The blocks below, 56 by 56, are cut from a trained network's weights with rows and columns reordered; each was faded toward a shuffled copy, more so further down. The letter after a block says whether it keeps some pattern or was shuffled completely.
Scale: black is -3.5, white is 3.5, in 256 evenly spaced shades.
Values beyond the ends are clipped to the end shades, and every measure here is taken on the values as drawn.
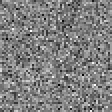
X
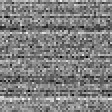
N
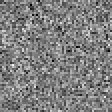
X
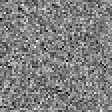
X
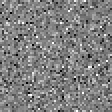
X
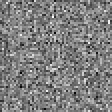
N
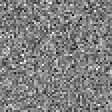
X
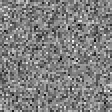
X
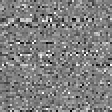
N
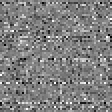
N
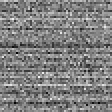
N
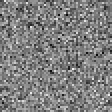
X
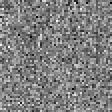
N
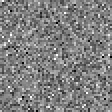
X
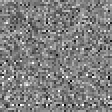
N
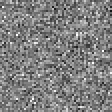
X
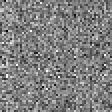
N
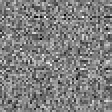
N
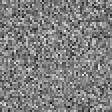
X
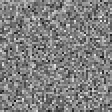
X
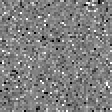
X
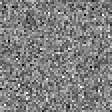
X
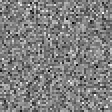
X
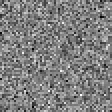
X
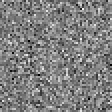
N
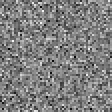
X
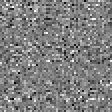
N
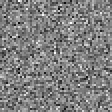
X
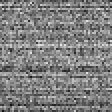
N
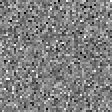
X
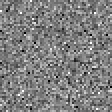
X
